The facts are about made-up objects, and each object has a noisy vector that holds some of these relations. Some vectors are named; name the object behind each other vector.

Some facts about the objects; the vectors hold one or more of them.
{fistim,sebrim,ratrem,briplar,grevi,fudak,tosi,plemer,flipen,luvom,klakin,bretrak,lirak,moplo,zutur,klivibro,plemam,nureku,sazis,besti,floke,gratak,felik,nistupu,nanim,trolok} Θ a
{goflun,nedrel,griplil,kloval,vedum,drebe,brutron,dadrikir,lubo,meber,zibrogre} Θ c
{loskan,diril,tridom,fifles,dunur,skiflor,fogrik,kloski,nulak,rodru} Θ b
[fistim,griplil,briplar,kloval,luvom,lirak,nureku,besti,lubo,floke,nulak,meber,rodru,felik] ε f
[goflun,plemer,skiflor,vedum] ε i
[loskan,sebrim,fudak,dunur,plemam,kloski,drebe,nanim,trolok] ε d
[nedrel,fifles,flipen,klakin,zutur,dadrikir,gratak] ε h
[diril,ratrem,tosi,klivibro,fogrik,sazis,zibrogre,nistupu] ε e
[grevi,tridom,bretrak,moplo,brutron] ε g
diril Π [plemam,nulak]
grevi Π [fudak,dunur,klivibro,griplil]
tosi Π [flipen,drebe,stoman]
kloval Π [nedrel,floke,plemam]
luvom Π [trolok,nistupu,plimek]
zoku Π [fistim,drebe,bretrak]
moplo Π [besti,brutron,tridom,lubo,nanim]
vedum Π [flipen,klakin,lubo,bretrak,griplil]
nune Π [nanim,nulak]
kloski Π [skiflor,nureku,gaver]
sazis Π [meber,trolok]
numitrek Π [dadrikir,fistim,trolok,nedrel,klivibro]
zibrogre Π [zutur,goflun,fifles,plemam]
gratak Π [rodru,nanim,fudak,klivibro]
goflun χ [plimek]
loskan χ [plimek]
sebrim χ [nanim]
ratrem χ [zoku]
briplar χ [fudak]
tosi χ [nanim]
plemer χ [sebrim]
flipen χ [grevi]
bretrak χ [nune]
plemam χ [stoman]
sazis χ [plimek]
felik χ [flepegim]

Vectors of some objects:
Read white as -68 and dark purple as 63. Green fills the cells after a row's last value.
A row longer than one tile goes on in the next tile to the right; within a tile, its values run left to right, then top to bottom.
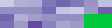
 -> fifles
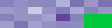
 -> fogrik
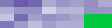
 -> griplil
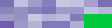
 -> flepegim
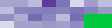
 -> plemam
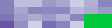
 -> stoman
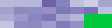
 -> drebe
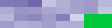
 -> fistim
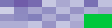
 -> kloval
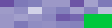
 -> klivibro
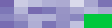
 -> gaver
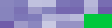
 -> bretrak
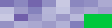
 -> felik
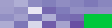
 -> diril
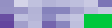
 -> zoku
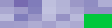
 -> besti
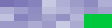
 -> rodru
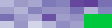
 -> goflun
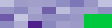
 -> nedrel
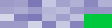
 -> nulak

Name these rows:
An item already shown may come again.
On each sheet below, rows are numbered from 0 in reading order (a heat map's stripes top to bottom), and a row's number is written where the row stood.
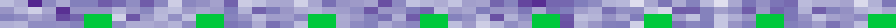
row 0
sazis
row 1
felik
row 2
gaver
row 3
fudak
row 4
goflun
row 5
numitrek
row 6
moplo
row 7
gaver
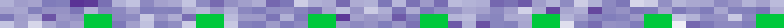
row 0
goflun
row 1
plimek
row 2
dunur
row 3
ratrem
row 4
flipen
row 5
kloski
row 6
nanim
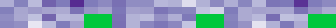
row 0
vedum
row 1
numitrek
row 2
vedum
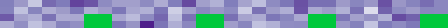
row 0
plemer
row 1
gratak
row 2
skiflor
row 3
zibrogre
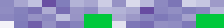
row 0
sebrim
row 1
kloski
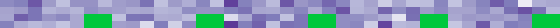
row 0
briplar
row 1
nulak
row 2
grevi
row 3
nune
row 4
trolok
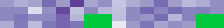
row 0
tosi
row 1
loskan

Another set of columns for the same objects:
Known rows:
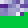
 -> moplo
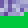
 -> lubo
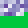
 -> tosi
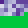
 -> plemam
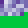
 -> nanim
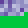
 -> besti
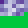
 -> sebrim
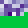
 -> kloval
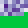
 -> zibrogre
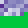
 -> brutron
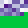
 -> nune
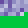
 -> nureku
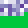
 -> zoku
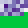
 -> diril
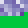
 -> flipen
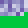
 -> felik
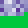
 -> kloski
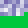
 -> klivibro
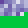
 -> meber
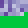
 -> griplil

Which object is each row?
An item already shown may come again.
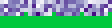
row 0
gratak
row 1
sazis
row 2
nulak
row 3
numitrek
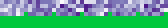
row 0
klivibro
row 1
nulak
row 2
nune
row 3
grevi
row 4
briplar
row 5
diril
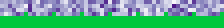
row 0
flepegim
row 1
fudak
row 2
kloski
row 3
goflun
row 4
trolok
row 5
ratrem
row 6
nune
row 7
gaver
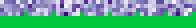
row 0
flipen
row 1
bretrak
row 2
sazis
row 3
stoman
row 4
plimek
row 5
loskan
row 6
vedum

